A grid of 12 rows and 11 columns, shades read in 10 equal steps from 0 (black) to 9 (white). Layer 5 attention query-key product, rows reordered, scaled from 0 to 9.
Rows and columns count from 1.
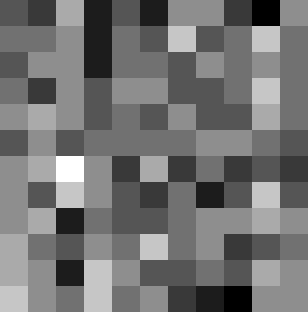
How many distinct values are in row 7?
6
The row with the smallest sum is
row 1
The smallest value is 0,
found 2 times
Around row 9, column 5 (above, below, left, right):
3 4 4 3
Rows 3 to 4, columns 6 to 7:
4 3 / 5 3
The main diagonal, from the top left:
3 4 5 3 4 4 2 1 5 3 5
